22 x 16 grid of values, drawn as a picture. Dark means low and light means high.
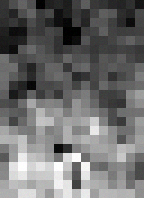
Slope: up to the bottom. Ninth with the highest average: bottom left. Odd rows or columns: none. Roughest part: bottom middle. Stripes: none. Odd patch: rougher, in the bottom middle.
